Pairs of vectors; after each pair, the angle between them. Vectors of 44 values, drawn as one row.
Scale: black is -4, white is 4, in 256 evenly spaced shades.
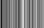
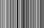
partly opposed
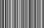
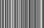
nearly parallel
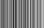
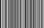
orthogonal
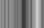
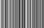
orthogonal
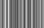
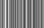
nearly parallel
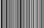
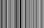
partly aligned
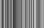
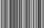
partly aligned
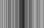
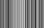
partly opposed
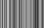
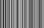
partly opposed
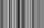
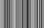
orthogonal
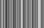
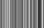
partly opposed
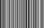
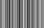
orthogonal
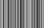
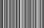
nearly opposite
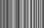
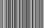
partly opposed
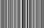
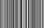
nearly opposite
